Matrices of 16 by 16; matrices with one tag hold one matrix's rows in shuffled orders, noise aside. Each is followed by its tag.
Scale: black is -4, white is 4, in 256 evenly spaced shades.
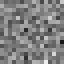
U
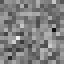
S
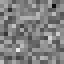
S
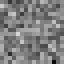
S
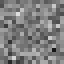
S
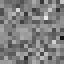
U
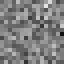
U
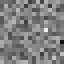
U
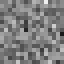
U
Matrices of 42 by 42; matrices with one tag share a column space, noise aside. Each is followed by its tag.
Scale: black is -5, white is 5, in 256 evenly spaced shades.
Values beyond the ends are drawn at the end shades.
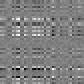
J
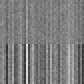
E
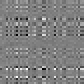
J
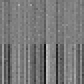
E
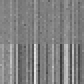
E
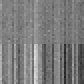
E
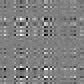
J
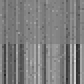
E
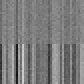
E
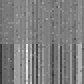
E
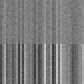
E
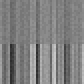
E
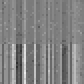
E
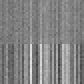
E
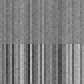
E
